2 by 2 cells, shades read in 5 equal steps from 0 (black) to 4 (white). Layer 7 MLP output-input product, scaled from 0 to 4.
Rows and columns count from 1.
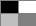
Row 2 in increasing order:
2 3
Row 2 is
3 2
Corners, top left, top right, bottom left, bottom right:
0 4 3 2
